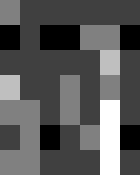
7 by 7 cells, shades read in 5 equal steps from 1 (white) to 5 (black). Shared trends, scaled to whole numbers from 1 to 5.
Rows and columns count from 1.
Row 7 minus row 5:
0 0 0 1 0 0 0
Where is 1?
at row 5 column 6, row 6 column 6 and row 7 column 6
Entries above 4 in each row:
0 4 0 0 0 2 0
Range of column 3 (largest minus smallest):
1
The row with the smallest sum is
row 5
